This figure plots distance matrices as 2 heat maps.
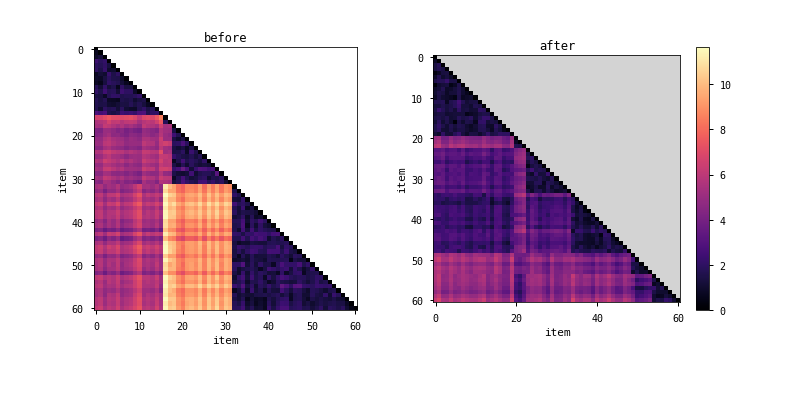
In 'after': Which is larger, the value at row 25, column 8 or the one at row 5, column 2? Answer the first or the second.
the first
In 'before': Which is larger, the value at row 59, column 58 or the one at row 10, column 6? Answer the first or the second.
the second
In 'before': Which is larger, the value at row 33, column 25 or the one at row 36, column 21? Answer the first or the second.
the second
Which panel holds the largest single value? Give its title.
before
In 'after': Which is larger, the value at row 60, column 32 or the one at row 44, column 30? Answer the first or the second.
the first
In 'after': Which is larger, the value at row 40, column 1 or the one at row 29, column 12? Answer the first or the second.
the second
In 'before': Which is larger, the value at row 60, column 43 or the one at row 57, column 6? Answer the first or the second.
the second
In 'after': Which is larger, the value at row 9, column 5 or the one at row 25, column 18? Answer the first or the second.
the second
